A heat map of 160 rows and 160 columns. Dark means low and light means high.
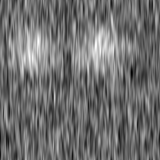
Mirror symmetry: none. Bumps: two. Grain: streaks running down.
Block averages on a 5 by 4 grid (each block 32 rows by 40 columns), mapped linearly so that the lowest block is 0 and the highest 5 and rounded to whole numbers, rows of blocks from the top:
1 0 1 0
4 2 5 1
1 1 1 0
1 0 0 0
0 1 0 0
